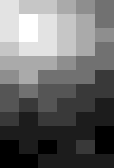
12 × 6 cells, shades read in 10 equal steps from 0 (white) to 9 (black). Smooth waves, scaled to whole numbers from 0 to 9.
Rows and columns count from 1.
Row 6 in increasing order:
3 4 5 5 5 7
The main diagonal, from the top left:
1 0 1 2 5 7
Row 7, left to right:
6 5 6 6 7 7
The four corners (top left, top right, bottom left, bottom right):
1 5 9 8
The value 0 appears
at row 2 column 2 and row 3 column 2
